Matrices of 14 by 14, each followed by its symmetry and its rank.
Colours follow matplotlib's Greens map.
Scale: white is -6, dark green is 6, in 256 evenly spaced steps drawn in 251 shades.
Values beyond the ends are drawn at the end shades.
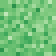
antisymmetric, full rank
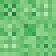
symmetric, rank three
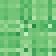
antisymmetric, rank two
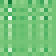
neither, rank one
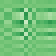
neither, rank one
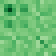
symmetric, rank three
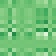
neither, rank one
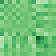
symmetric, rank two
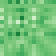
antisymmetric, rank two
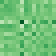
symmetric, rank two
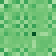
symmetric, rank two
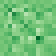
symmetric, rank three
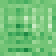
antisymmetric, rank two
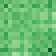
symmetric, rank three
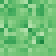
symmetric, rank two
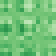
antisymmetric, rank two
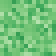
antisymmetric, full rank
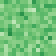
antisymmetric, full rank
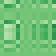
neither, rank one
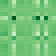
neither, rank one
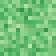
antisymmetric, full rank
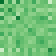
symmetric, rank three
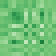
symmetric, rank two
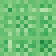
symmetric, rank two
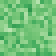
antisymmetric, full rank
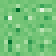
antisymmetric, rank two
